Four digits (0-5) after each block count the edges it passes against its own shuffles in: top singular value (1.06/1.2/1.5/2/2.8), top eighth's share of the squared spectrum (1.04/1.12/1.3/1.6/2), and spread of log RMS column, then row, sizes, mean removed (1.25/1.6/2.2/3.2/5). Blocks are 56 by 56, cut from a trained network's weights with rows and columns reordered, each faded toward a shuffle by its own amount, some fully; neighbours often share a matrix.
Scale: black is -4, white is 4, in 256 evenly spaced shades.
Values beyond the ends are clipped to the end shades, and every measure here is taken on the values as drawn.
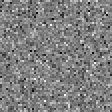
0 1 0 0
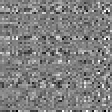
4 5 2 4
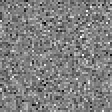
2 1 0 0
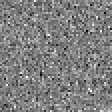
0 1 0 0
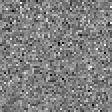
0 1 0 0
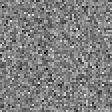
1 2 0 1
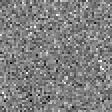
0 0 0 0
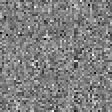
3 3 1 1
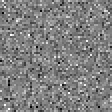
0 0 0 0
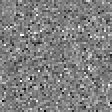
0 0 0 0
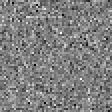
1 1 0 1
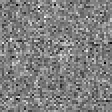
3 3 1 1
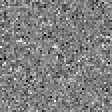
0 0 0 0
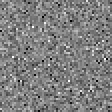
1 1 0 0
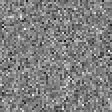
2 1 0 0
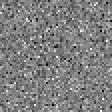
0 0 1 0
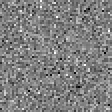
0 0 0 0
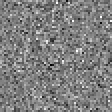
1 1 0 1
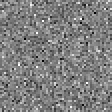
1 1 0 0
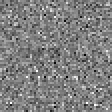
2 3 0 1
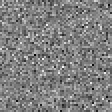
1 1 0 0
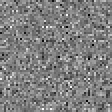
3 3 1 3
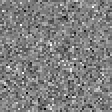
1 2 0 0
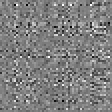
4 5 3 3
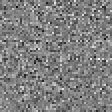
3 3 1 2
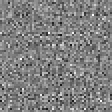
3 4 2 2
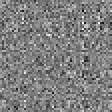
3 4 2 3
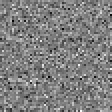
3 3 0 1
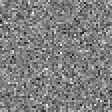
1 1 0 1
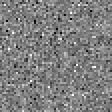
0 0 0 0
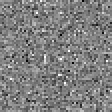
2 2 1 1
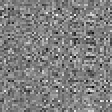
4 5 3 3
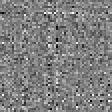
3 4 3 2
